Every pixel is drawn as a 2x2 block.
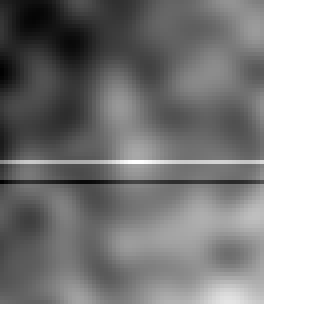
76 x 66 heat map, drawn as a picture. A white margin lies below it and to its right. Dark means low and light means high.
Histogram: bell-shaped. Slope: up to the bottom right. Ninth with the highest average: bottom right. Odd lines: rows 41 and 46. Mirror symmetry: none.
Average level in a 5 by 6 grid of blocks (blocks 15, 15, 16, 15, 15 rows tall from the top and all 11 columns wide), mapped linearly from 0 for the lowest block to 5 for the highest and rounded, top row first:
0 0 1 2 3 4 | 1 1 3 2 3 3 | 2 2 3 4 3 3 | 2 3 3 4 5 5 | 2 4 3 4 5 5
